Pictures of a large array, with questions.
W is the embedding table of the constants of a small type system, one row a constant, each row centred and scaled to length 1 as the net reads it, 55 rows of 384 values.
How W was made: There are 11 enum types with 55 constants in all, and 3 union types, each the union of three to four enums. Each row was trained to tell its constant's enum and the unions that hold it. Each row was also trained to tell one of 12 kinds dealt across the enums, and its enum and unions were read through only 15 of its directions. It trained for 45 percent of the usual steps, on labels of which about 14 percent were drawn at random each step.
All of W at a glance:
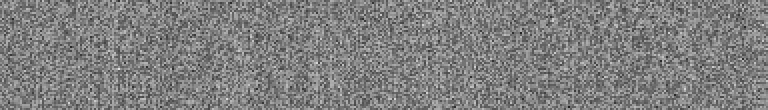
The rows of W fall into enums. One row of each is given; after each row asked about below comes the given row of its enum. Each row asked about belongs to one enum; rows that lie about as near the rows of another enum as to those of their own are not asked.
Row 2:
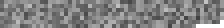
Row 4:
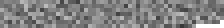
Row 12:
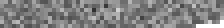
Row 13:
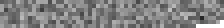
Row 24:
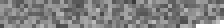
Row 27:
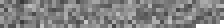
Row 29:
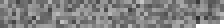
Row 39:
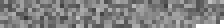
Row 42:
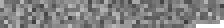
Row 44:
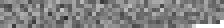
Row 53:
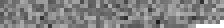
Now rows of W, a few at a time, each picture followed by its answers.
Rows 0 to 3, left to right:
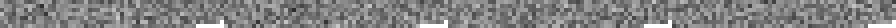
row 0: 42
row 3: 29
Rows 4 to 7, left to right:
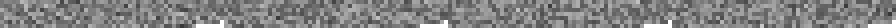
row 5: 13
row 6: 2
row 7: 29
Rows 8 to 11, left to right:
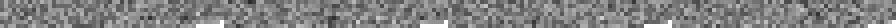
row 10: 13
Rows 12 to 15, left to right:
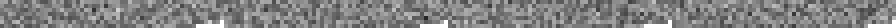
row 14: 42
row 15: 39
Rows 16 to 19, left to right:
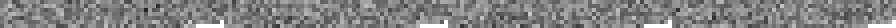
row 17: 39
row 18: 12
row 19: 29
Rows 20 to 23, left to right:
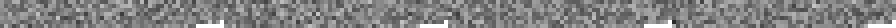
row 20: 12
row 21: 44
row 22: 24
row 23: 2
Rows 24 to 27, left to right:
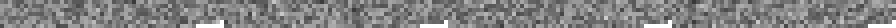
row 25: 42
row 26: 13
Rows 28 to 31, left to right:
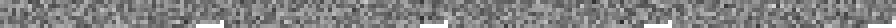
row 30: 24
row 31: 44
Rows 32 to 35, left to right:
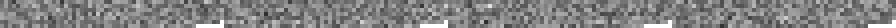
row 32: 2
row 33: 24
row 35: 13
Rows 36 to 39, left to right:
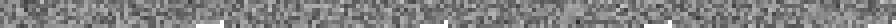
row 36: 24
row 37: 42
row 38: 13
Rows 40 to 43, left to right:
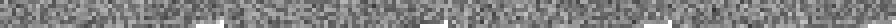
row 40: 29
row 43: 29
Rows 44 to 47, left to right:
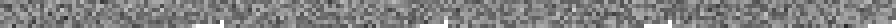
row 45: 44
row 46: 24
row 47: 39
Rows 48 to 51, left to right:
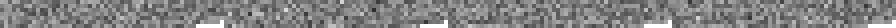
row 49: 42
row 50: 29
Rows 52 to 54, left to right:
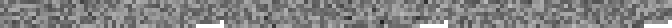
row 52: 13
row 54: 24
